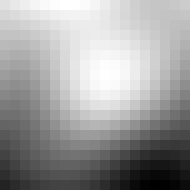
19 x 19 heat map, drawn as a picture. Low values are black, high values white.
Slope: up to the top. Lone odd cells: none. Ninth with the lowest average: bottom right.
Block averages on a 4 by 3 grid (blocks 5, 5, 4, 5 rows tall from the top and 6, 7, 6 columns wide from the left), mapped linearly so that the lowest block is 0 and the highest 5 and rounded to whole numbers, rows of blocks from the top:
454 / 354 / 242 / 110
